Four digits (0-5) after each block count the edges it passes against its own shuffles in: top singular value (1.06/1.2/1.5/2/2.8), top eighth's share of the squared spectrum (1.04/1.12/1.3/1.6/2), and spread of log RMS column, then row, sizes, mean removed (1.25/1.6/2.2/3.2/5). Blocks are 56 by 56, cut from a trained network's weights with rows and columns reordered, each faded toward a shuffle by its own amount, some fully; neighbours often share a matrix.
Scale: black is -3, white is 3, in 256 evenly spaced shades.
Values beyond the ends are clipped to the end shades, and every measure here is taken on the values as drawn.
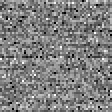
2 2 0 0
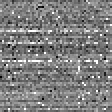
4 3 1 2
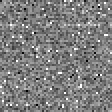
1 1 0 0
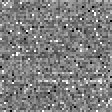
2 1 0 0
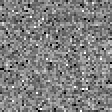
1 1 0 0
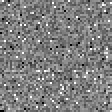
0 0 0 0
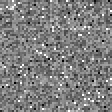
0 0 0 0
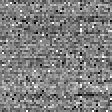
3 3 1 1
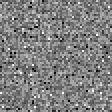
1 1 0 0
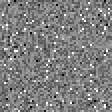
0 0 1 0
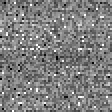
2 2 0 0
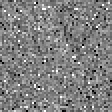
1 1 0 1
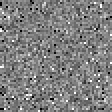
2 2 0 1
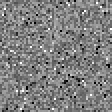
0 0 0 0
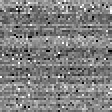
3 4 2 2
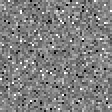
0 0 0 0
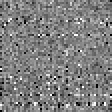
2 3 1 2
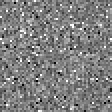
1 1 0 0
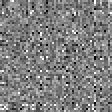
3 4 2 2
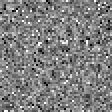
2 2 1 0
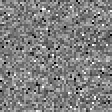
1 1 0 0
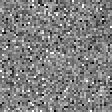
0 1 0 0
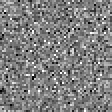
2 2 1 1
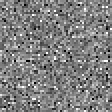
2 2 1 1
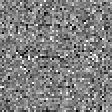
2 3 1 2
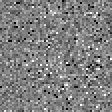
1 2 1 1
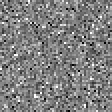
1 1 0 0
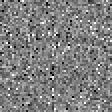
2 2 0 0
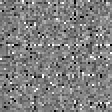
2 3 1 2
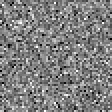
1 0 0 0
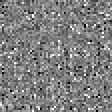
2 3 1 2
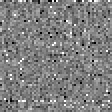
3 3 0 2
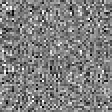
3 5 2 2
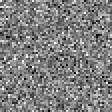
2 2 0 0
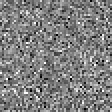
2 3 1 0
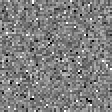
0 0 0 0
